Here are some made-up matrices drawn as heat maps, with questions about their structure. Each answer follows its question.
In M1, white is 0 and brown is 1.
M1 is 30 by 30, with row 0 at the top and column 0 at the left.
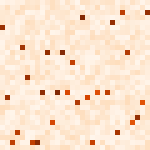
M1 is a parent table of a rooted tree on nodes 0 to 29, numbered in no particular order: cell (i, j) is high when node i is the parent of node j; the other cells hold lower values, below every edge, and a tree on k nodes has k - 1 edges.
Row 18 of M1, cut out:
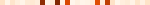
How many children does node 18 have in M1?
5
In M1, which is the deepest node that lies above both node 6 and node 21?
28
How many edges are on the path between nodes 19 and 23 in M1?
6
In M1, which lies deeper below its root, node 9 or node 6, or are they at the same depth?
node 9
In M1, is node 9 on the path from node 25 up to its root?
no
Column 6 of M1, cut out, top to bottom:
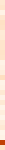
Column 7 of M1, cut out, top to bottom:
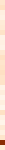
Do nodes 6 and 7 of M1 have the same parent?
yes
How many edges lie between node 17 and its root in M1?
4
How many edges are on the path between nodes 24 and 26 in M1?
1
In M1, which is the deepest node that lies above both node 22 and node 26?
24
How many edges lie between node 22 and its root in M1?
7
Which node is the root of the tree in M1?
20
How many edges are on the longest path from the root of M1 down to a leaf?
7
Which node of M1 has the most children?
18
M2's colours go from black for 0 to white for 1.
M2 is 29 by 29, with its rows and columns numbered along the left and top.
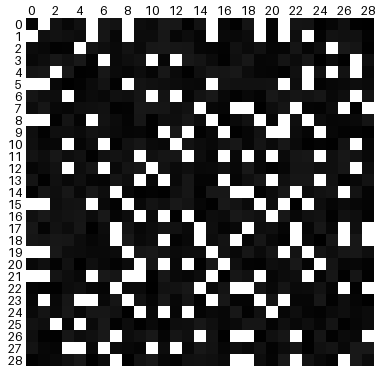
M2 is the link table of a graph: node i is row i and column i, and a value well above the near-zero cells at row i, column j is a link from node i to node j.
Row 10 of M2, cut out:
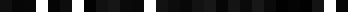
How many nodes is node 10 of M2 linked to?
4
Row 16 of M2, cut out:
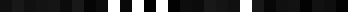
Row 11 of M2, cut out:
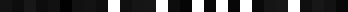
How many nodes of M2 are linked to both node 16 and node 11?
3
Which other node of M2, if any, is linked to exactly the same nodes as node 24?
node 16
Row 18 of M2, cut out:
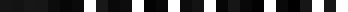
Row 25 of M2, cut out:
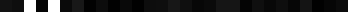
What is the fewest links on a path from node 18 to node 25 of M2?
6
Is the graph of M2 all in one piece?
yes
